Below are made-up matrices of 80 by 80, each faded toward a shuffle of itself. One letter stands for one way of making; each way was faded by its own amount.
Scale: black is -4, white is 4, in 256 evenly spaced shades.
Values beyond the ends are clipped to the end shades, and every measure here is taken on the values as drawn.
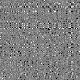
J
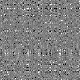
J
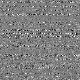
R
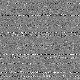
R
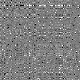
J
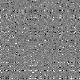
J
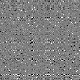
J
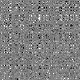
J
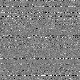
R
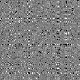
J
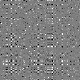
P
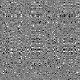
J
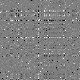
P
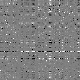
P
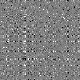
J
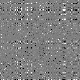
P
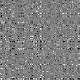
J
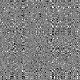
J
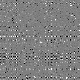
P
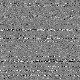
R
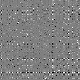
P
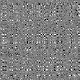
J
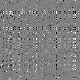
P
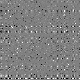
P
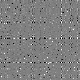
P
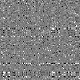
J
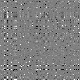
P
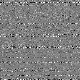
R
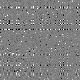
P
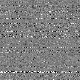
R
